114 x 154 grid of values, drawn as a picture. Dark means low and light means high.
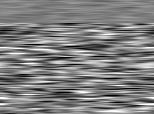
On average the colour sits 50% of the way up the scale. Streaks run across, left to right. The top part is calmer, up to a seam about 20% of the way down.
